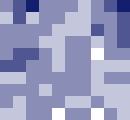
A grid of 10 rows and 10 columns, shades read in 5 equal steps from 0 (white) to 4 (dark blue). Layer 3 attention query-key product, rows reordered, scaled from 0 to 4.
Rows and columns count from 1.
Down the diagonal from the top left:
2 3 2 1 1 2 2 1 1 1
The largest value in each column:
3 3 4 2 2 2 2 3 3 4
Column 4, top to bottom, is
2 2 2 1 2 2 2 1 2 2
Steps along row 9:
down up same same down same up down same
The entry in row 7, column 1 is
1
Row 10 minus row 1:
-1 -2 -2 0 -2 0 1 -2 -1 -3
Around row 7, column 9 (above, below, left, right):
1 1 1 2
